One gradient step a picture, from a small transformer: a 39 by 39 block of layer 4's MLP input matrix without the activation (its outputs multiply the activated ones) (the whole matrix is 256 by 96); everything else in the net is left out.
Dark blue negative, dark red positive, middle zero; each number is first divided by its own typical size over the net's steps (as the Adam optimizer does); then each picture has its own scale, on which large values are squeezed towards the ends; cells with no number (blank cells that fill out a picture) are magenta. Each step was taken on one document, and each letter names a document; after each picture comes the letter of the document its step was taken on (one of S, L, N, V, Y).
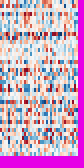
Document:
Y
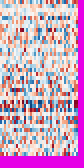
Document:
Y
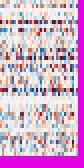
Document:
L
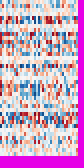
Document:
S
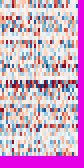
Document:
S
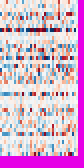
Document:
L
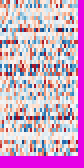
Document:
S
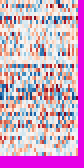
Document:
S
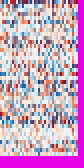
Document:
S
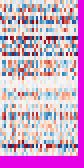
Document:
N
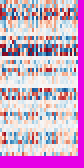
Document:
N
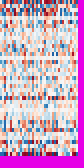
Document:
N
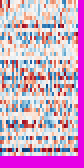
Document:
Y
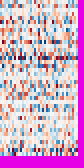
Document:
L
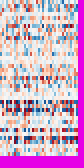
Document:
Y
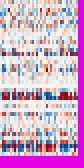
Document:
N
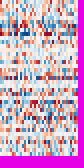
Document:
Y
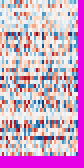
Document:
Y
